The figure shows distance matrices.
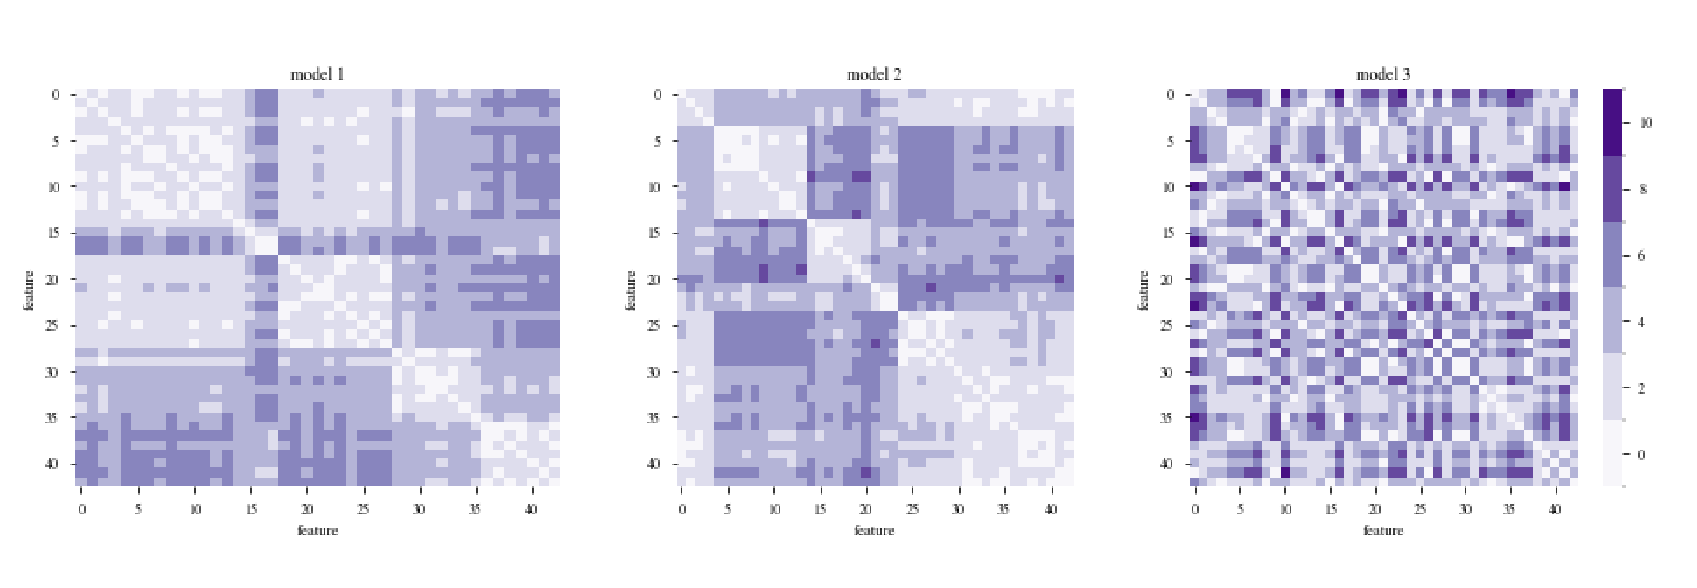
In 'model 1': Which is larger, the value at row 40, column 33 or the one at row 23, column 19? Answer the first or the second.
the first
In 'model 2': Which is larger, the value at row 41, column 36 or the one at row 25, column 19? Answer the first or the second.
the second
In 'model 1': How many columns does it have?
43
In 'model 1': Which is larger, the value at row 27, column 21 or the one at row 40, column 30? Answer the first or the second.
the second
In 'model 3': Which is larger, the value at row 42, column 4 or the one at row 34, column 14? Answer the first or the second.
the second
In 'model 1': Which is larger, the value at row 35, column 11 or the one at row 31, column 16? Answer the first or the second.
the second
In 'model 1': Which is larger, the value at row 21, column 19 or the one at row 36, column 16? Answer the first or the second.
the second
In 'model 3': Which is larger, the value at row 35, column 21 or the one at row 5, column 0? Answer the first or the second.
the second
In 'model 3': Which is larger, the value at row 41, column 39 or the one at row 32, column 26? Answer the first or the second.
the second
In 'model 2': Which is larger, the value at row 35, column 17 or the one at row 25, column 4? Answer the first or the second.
the second
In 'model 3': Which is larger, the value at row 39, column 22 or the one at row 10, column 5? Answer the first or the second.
the first
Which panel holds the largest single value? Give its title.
model 3
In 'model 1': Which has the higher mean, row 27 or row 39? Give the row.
39
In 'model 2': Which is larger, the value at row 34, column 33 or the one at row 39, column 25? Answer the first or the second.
the second
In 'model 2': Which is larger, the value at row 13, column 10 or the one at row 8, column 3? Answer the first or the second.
the second
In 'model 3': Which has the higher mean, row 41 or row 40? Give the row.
41
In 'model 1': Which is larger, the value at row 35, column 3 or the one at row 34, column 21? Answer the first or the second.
the second
